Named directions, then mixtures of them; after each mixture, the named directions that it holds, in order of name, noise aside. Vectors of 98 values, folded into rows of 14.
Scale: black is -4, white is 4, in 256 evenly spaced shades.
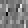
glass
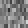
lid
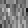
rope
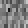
glass, lid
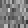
lid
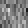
rope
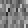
glass, lid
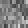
lid, rope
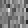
lid, rope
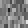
lid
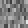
lid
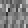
glass, lid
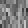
glass, rope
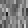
glass, rope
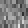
lid, rope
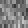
lid, rope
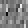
glass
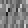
glass, lid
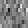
glass, rope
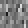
glass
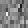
glass, lid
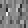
glass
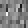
glass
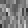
glass, rope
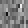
glass, lid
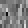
glass, rope
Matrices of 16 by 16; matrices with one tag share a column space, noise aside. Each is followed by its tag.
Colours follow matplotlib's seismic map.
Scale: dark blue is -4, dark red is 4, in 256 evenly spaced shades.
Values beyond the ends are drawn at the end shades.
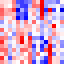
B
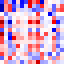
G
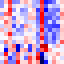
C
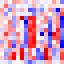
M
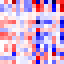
G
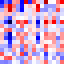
G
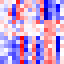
B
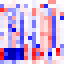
M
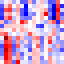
B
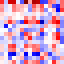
G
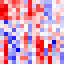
B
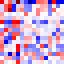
G
